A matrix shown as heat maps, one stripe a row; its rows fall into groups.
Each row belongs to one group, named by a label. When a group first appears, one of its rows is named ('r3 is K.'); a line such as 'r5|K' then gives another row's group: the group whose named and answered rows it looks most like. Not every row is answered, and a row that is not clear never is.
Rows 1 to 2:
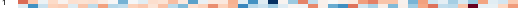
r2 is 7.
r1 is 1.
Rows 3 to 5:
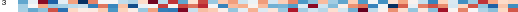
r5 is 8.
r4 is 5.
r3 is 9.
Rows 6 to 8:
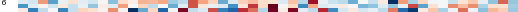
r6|5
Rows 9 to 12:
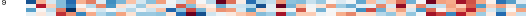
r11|8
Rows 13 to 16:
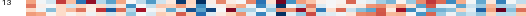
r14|1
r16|1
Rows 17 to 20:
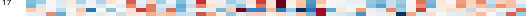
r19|7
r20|5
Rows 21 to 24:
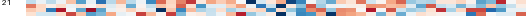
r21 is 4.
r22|1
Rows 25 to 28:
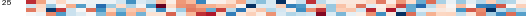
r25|1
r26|4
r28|5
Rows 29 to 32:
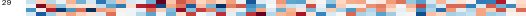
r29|4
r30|7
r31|9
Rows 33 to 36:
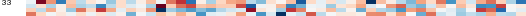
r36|1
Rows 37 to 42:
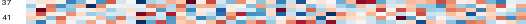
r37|5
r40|7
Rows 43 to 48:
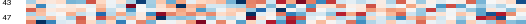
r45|1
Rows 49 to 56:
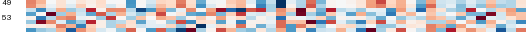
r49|1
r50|1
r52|9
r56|8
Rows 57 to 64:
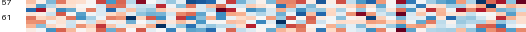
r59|8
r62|1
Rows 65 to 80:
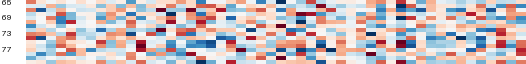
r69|5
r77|7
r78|8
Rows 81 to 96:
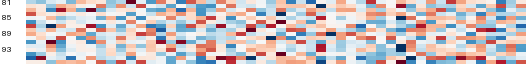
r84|1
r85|5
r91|9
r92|5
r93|5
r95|8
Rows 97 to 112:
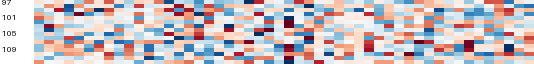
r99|9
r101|1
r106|8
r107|7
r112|1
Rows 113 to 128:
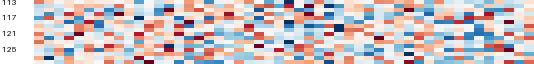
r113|1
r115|4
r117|8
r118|9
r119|7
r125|9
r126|5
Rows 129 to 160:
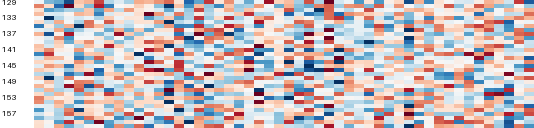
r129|5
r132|7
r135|8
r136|5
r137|8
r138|5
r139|5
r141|7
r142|8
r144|7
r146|7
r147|9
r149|7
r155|5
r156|8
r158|8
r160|5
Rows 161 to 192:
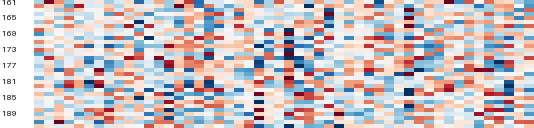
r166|8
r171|1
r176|4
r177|4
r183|5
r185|8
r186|4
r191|9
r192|7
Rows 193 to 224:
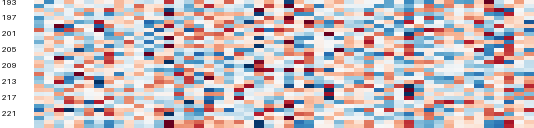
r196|4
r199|9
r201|5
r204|4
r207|9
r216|5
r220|9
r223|4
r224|4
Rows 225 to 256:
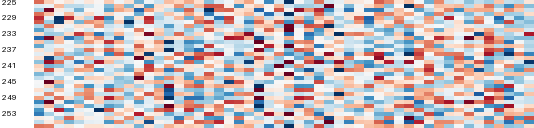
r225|1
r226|5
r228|1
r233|7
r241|9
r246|4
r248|7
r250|8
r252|9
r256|1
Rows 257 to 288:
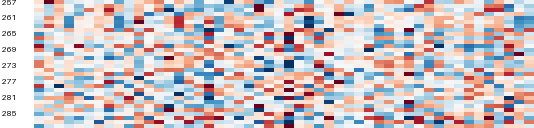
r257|7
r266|1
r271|4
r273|1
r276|8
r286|5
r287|9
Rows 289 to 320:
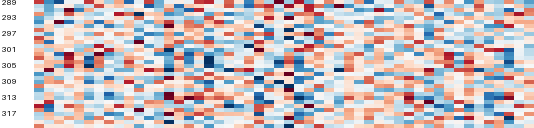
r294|9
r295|4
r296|1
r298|1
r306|7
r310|1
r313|4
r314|7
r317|4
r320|1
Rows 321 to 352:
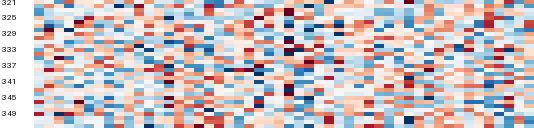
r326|7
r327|7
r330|1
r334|1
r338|7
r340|5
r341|4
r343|1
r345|4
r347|4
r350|5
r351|5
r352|5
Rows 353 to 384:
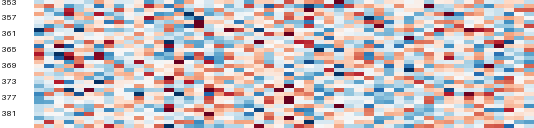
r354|7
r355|8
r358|5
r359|8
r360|8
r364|9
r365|7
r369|7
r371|7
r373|9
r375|9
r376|8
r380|4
